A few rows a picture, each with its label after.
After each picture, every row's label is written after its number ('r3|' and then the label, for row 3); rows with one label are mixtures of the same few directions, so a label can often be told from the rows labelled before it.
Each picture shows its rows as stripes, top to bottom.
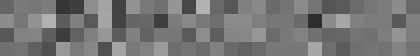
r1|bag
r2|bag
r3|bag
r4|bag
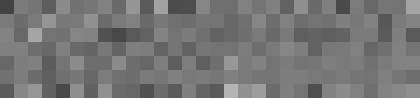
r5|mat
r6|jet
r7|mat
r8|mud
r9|bag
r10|jet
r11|bag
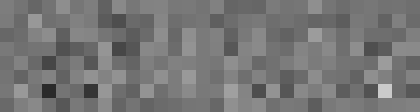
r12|bag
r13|mat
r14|mud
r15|mud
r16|jet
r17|mud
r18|jet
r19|bag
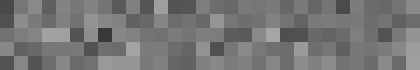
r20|mat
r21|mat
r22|jet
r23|mat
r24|mat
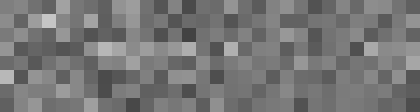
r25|mud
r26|jet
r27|mud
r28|mud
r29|mat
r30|mat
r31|mud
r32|mat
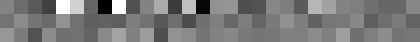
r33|bag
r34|mud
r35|mat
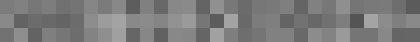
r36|mat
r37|mud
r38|mat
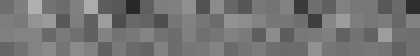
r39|mat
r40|bag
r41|jet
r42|mud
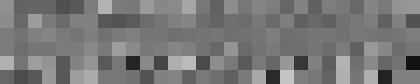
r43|mud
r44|mat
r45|jet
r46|mud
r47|mat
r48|jet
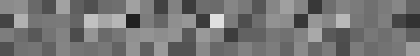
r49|mud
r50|mat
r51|bag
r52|mat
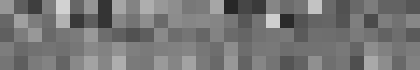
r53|bag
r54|jet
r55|mat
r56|mud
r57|mud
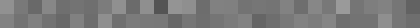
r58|mat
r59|jet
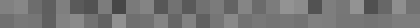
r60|mud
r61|bag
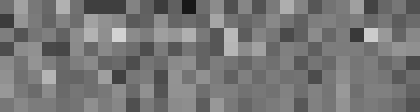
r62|mud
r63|mat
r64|mud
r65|bag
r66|mat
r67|bag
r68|mat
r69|mat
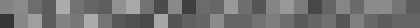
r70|mud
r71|mat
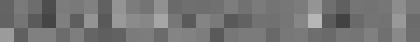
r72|bag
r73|bag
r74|mat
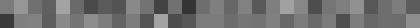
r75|mud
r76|mat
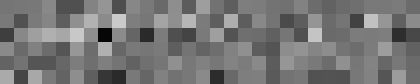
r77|bag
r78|mud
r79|mud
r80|jet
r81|jet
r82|mat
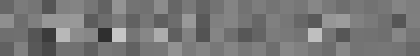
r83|bag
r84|bag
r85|bag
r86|jet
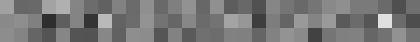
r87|bag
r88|jet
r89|mud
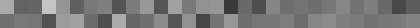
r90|bag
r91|bag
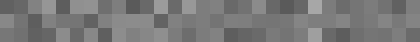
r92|mud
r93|mat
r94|bag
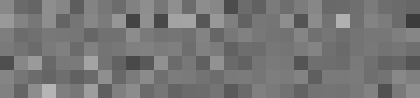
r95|bag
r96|mat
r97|mat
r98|bag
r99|mat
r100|mud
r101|jet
